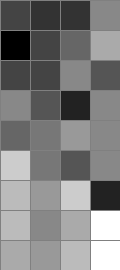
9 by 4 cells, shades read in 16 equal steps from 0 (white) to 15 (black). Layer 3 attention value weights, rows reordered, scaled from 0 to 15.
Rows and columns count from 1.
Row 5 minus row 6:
6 0 -4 0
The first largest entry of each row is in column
2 1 1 3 1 3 4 2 2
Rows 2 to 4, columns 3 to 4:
9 5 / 7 10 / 13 7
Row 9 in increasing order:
0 4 5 6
